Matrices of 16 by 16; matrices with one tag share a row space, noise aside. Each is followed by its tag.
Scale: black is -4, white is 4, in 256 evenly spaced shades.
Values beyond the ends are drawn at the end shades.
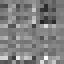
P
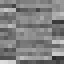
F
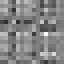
P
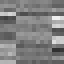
F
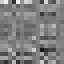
P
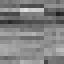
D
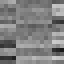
F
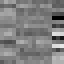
F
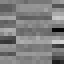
F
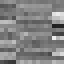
F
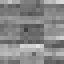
D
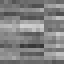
D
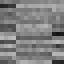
F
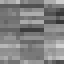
D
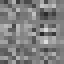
P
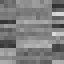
F
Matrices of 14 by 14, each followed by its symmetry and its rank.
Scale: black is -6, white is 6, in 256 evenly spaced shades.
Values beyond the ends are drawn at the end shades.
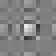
symmetric, rank one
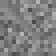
antisymmetric, full rank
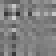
antisymmetric, rank two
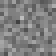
antisymmetric, full rank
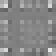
symmetric, rank two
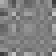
symmetric, rank two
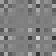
symmetric, rank one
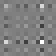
symmetric, rank one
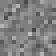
antisymmetric, full rank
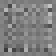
antisymmetric, rank two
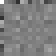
symmetric, rank two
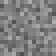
antisymmetric, full rank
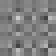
symmetric, rank one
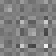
symmetric, rank two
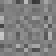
antisymmetric, rank two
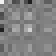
symmetric, rank two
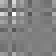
symmetric, rank one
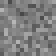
antisymmetric, full rank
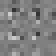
antisymmetric, rank two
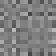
antisymmetric, rank two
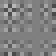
symmetric, rank one
